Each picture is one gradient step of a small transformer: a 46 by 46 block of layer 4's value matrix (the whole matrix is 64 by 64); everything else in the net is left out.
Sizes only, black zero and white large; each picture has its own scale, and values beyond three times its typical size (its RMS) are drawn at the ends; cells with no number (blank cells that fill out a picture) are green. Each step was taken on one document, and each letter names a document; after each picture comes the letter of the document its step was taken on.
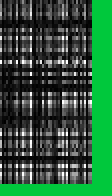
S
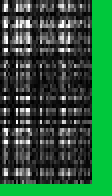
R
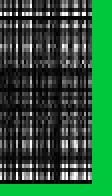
S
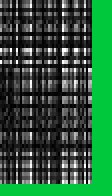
S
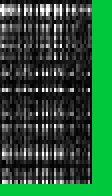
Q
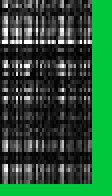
R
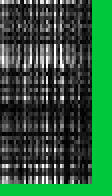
Q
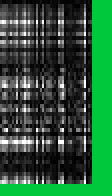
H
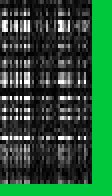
R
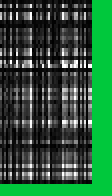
S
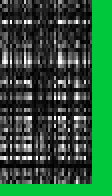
H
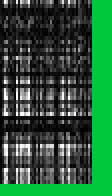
R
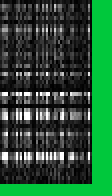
R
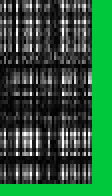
S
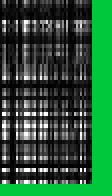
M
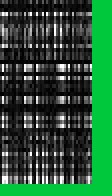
Q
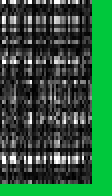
H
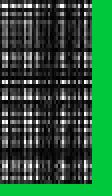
H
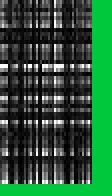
Q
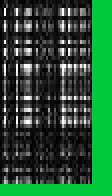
R
